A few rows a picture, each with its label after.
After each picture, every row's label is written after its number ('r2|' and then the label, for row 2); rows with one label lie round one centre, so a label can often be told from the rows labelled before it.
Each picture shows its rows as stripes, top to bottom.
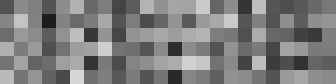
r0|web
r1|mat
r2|web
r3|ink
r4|web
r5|ink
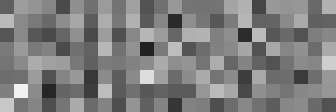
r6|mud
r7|ink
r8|web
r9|mud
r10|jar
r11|web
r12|mat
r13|ink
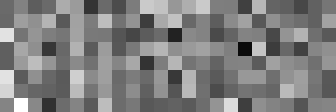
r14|web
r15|mud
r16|ink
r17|web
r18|mud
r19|ink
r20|ink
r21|mat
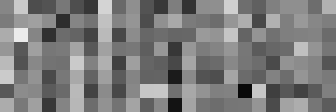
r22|mat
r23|mud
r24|mat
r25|ink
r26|ink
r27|ink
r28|web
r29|ink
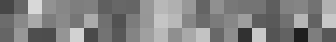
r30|jar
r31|jar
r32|web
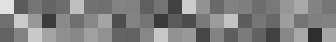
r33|ink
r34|mat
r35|jar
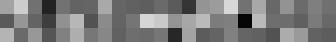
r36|mat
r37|web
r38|ink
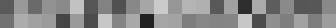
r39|web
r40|mud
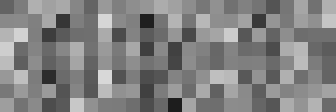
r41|jar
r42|mud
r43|mat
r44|ink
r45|ink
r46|mat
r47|mud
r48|ink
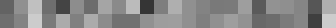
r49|mud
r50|jar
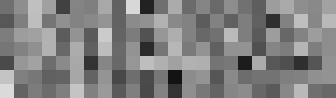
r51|mud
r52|jar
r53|mud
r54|mud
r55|web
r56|ink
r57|ink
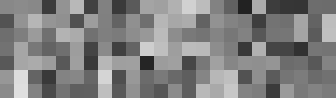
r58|web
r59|jar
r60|jar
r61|web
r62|mud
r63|mat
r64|mat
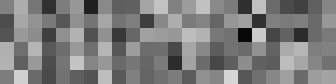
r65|web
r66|mud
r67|web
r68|ink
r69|ink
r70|mat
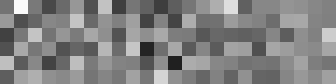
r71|mat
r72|ink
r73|jar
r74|mud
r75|ink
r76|jar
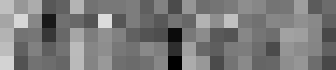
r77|ink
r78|mat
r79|ink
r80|ink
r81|ink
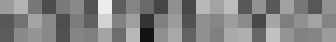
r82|mat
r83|mud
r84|mud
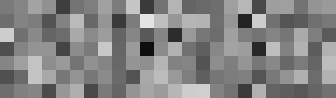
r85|mud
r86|web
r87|ink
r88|mud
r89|jar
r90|jar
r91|web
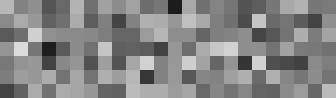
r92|ink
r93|web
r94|jar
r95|mat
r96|web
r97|mud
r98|jar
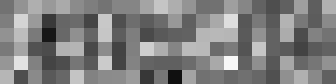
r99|jar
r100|mat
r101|mat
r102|web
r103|mat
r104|ink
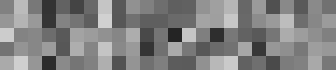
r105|mat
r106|mat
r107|ink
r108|mud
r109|mat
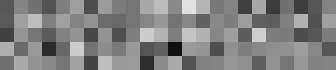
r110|web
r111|jar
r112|web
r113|ink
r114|mud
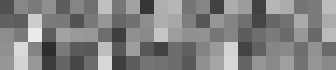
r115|mud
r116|jar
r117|jar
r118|mat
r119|mat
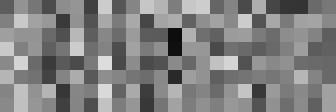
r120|web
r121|mud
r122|ink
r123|ink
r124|mat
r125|ink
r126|mud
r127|mud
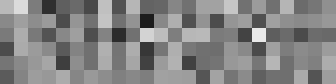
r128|mat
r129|mud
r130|web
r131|mud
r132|mud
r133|jar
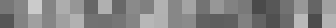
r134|jar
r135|jar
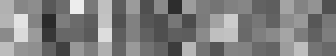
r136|ink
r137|mat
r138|mat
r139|ink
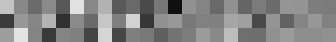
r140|ink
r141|mud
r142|mat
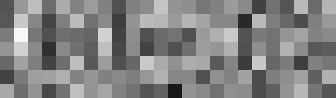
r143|jar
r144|web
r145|mat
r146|mat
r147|web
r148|jar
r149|ink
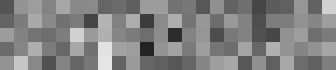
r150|jar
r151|mud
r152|ink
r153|mud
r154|mat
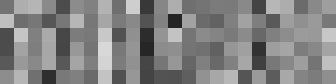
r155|mud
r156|ink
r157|mud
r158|mud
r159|mud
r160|mat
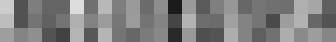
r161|ink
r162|ink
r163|ink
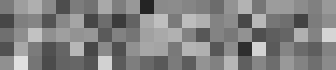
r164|mud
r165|web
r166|jar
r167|web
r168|mat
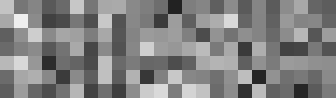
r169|ink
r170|mat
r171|jar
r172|web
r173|mat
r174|mud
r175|web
